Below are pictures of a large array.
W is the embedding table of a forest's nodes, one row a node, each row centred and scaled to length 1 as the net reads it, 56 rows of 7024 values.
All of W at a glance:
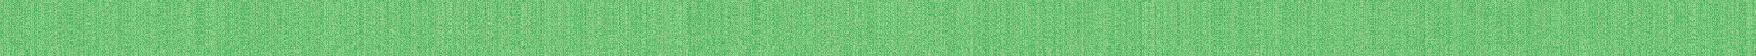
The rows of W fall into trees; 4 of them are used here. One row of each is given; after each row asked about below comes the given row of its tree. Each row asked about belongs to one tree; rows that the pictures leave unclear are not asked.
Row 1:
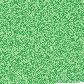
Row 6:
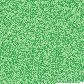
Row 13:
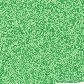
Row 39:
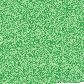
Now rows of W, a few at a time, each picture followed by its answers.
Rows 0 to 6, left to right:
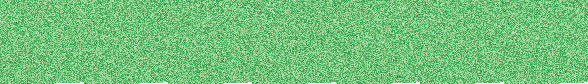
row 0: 1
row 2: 6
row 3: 13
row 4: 6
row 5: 13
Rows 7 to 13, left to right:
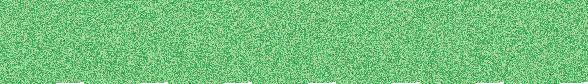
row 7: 39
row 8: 6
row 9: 6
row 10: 13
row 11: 6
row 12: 6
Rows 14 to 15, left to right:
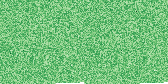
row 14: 6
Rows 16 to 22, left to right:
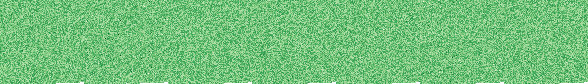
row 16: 39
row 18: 6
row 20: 1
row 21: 39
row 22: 6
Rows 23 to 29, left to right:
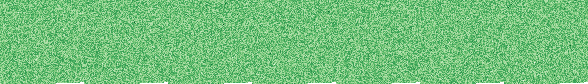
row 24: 6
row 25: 13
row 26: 39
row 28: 39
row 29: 13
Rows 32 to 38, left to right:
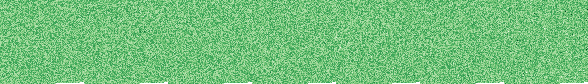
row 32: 6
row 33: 6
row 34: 1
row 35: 39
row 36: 13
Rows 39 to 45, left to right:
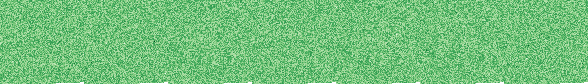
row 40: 13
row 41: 6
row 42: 39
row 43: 6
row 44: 6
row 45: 13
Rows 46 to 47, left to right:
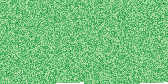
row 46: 1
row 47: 1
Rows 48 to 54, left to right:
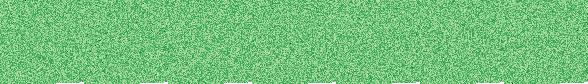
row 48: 1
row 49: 13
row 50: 39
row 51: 39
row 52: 13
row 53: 13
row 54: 39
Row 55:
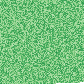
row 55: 13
